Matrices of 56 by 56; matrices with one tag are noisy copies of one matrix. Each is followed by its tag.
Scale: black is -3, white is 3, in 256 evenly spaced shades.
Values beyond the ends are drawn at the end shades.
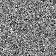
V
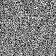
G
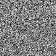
V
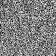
G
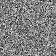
V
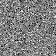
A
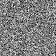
A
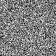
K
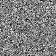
V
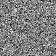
V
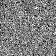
G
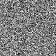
A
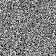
A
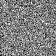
K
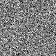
A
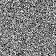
A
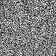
G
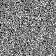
G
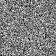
K
